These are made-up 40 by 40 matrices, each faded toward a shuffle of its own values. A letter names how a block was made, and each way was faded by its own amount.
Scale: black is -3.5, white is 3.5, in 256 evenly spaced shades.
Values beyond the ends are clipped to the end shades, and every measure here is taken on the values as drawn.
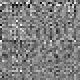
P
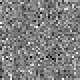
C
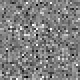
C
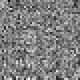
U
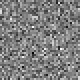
U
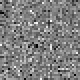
C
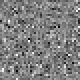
C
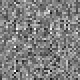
U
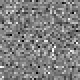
C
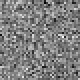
U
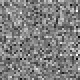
U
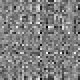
P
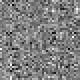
U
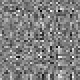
P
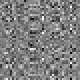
P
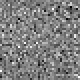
C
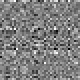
P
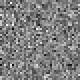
U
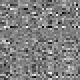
P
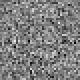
U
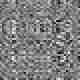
P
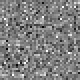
C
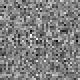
U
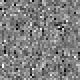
C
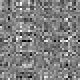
P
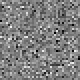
C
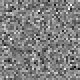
U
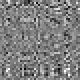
P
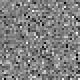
C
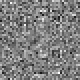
U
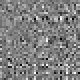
P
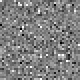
C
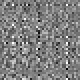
P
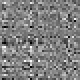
P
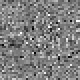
C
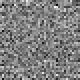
U
